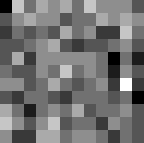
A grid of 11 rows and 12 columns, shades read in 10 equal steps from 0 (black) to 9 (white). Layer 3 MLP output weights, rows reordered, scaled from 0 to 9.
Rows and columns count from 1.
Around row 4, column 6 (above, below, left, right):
6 5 6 2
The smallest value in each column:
0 2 1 4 3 2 2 3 2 0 4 0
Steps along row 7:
same down up up down down up up down up down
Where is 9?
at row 7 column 11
